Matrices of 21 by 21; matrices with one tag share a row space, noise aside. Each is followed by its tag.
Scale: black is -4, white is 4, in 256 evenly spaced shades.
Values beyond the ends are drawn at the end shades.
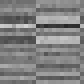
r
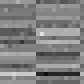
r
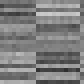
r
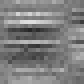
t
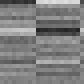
r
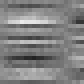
t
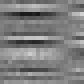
t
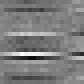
t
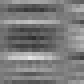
t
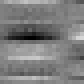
t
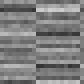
r
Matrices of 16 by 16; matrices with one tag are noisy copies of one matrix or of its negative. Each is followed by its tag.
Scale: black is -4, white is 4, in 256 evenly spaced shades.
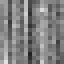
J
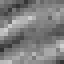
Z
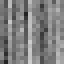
J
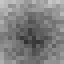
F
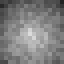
F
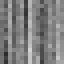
J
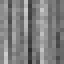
J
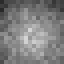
F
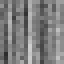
J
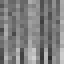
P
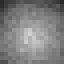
F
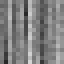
J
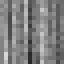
J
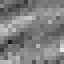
Z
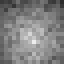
F
